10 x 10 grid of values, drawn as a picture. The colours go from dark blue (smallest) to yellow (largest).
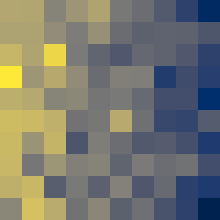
There are no regular stripes. The ninth with the highest average is the middle left. Values change most from cell to cell in the bottom left. The field climbs toward the left.
